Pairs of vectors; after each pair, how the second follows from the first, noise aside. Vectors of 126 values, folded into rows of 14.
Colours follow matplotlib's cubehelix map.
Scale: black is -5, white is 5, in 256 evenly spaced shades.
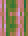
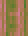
shrunk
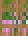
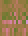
shrunk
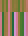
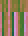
copied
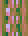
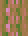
shrunk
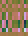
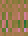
shrunk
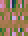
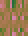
shrunk
